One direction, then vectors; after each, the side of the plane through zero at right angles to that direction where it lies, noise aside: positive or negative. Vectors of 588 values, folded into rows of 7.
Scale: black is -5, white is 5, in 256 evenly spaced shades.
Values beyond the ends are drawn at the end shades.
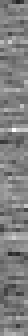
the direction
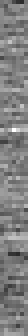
positive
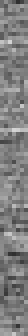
positive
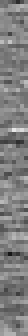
positive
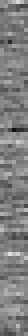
negative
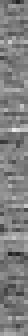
positive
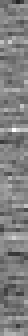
positive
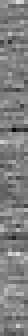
negative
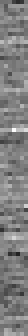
positive
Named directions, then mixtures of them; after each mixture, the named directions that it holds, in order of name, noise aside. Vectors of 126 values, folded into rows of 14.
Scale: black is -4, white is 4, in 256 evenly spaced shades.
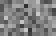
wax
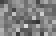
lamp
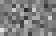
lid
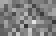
lamp, wax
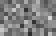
lid, wax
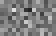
lamp, lid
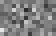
lid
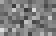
lid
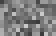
lamp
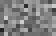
lid, wax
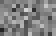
lid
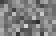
lamp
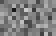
lamp, lid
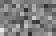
lamp, lid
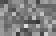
lamp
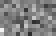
lamp, lid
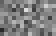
lid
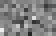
lamp, lid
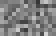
lamp, wax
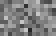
wax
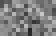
lamp, wax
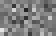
lid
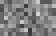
wax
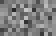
lamp, lid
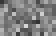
lamp
